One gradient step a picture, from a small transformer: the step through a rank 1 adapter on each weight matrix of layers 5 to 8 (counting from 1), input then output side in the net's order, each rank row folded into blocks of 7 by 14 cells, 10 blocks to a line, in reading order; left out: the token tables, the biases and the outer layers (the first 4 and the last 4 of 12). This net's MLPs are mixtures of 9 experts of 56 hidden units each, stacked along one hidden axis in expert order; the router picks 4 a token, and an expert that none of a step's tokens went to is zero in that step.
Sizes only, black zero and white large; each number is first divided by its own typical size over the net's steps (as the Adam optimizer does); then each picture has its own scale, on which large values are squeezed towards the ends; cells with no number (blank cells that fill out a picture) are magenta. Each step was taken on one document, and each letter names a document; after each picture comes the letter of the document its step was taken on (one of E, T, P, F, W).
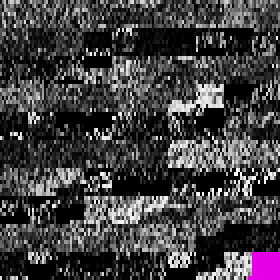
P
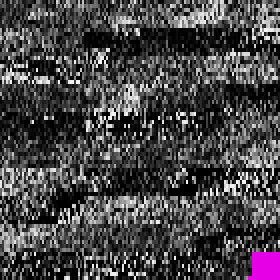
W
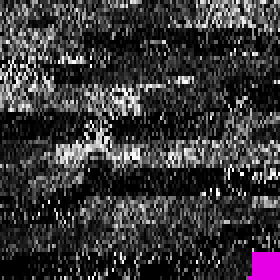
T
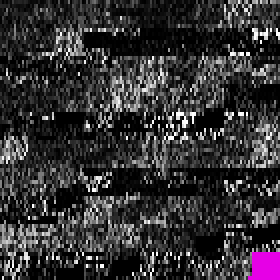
W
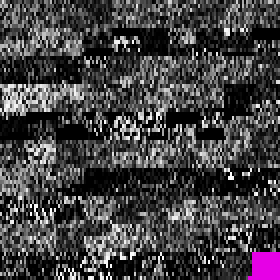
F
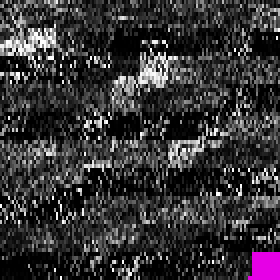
T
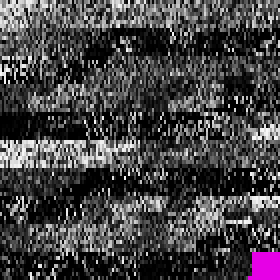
F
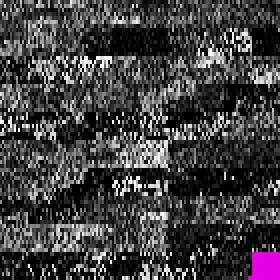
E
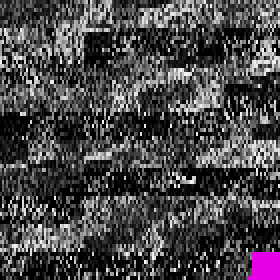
F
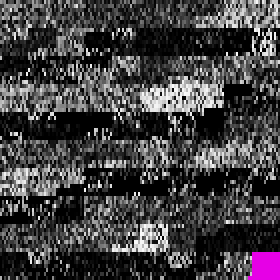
P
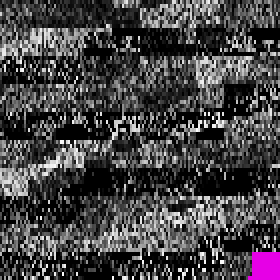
E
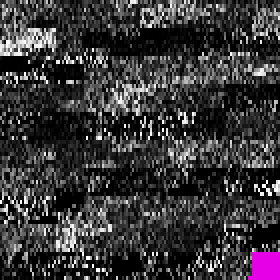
W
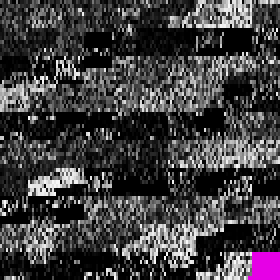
P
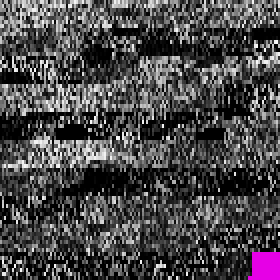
F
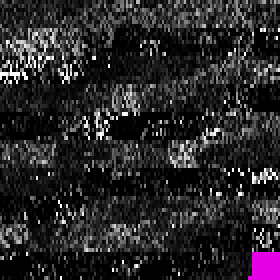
T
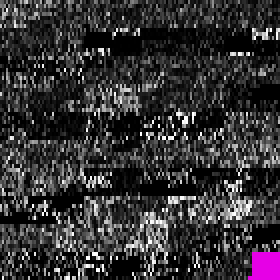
W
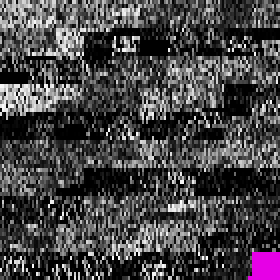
F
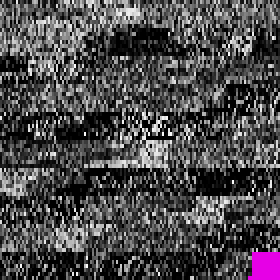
E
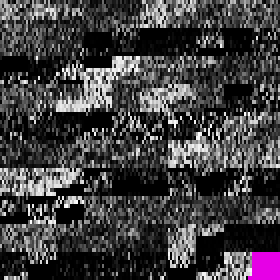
P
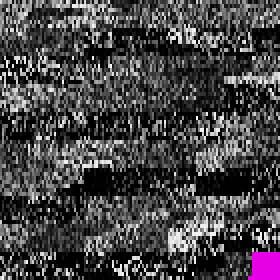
E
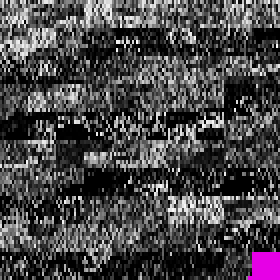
F
